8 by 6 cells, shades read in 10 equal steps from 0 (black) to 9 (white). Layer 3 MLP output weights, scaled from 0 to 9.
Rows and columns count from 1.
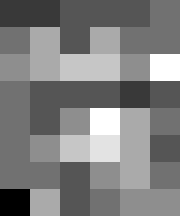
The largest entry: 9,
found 2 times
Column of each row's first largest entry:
6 2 6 1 4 4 5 2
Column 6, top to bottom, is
4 4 9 3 4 3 4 5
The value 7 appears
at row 3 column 3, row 3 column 4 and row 6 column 3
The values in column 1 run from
0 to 5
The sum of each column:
27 35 34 45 37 36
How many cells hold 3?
12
